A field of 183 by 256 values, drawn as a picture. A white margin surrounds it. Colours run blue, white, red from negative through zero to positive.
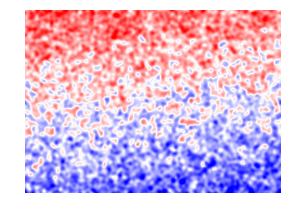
Lone odd cells: none. Ninth with the lowest average: bottom right. Slope: up to the top. Odd rows or columns: none.
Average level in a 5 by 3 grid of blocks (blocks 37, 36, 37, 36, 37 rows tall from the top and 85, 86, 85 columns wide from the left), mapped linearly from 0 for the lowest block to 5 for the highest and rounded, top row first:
554 / 443 / 332 / 221 / 100
